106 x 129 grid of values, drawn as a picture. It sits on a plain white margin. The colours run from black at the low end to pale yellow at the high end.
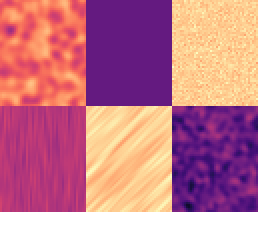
It is made of 2 by 3 panels. Panel 1,1: high, blotchy. Panel 1,2: low, flat. Panel 1,3: very high, fine-grained, faint in contrast. Panel 2,1: middling, streaked downward, faint in contrast. Panel 2,2: very high, slanting up to the right, faint in contrast. Panel 2,3: low, blotchy.
